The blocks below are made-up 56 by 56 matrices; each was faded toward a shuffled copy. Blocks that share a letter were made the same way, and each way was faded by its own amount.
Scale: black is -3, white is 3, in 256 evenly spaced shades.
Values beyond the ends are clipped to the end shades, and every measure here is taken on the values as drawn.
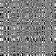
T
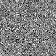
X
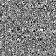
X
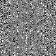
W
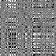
T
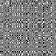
T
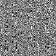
W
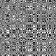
T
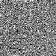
X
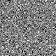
X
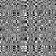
T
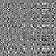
T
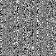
W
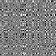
T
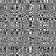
T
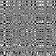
T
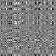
T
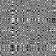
T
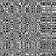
T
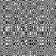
T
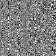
W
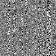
W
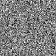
X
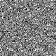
X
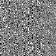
W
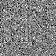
X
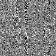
W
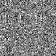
X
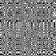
T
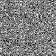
X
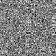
X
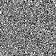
X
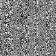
W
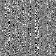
W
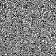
X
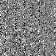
W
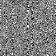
W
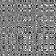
T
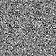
X
